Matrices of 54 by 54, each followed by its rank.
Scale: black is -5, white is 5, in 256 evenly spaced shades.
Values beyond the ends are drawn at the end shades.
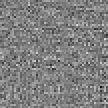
ten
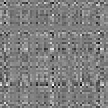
three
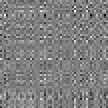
three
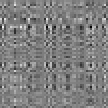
three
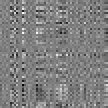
three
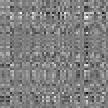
three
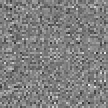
ten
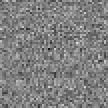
ten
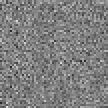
ten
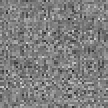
ten
